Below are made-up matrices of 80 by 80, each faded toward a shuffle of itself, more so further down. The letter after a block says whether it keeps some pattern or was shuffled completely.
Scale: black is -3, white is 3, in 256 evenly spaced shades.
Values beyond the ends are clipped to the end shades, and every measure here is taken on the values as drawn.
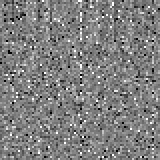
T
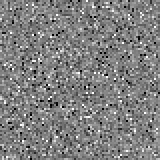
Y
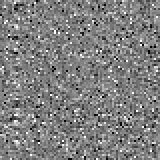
T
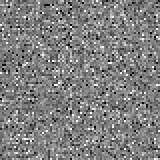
T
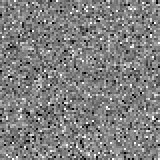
Y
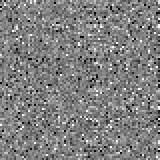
T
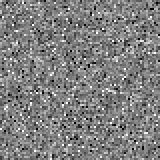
Y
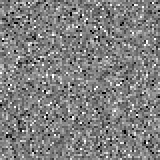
Y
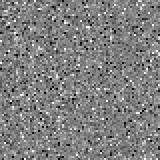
Y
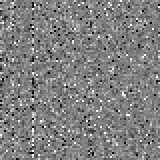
T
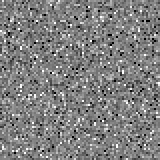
Y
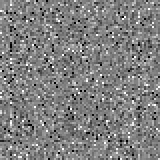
T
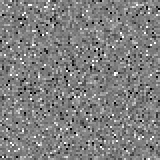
Y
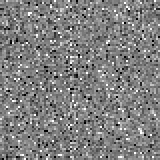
T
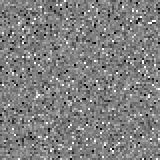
Y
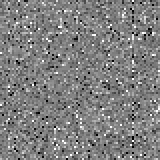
T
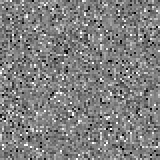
T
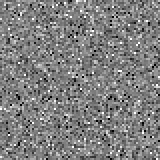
Y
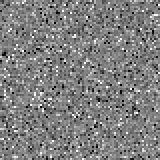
Y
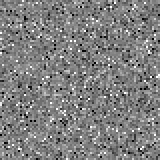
Y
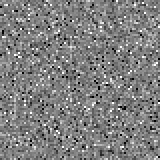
Y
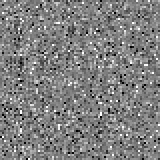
T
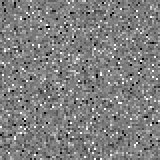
Y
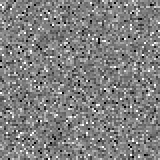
Y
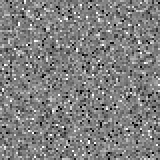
Y
